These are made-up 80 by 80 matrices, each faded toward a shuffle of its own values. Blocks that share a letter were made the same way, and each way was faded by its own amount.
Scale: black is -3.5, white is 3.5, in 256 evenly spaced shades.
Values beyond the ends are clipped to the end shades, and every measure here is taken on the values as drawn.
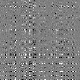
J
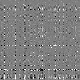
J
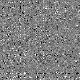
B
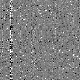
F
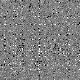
B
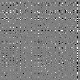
J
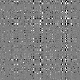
J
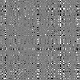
J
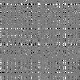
J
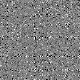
B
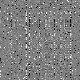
F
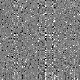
F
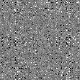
B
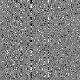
F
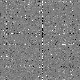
B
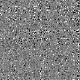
B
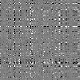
J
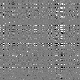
J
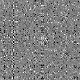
F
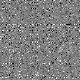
B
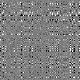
J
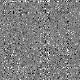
B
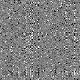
F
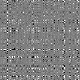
J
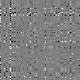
J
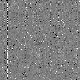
F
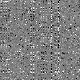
F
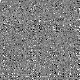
B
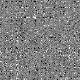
B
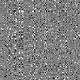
F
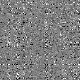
B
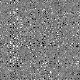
B
